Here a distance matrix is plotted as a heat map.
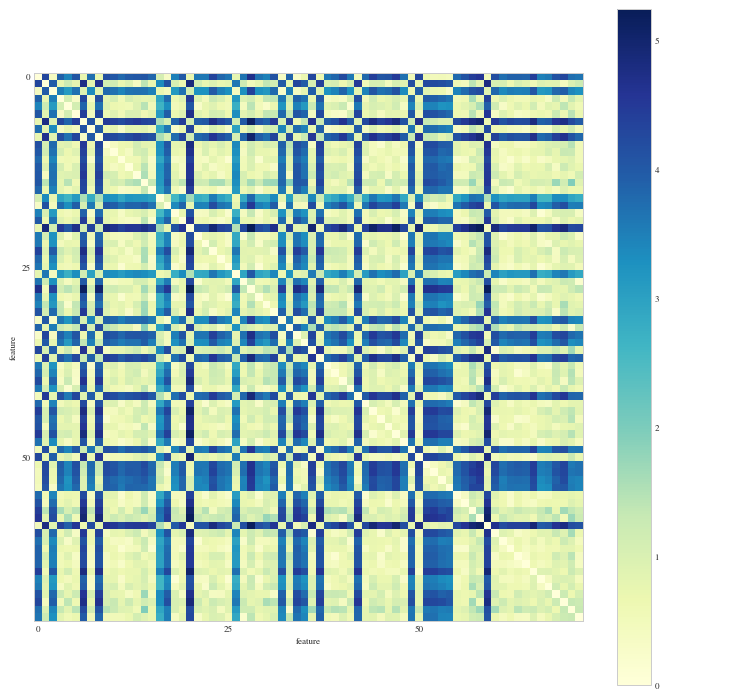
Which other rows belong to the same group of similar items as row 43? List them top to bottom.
1, 3, 4, 5, 7, 9, 10, 11, 12, 13, 14, 15, 18, 19, 21, 22, 23, 24, 25, 27, 28, 29, 30, 31, 33, 36, 38, 39, 40, 41, 44, 45, 46, 47, 48, 50, 55, 56, 57, 58, 60, 61, 62, 63, 64, 65, 66, 67, 68, 69, 70, 71
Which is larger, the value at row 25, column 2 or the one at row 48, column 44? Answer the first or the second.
the first
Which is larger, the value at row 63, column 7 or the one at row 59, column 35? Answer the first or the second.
the second
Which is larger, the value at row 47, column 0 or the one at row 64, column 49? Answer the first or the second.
the first
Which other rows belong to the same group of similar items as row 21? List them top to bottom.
1, 3, 4, 5, 7, 9, 10, 11, 12, 13, 14, 15, 18, 19, 22, 23, 24, 25, 27, 28, 29, 30, 31, 33, 36, 38, 39, 40, 41, 43, 44, 45, 46, 47, 48, 50, 55, 56, 57, 58, 60, 61, 62, 63, 64, 65, 66, 67, 68, 69, 70, 71
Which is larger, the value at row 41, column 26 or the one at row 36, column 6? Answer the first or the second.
the second
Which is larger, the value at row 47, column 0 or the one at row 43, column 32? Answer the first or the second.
the first
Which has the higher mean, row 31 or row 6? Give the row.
6
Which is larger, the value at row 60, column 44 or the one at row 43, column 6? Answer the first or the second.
the second
